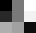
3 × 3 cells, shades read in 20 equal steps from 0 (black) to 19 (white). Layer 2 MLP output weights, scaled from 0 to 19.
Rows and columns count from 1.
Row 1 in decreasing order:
19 9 0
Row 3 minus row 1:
13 3 -18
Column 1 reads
0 3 13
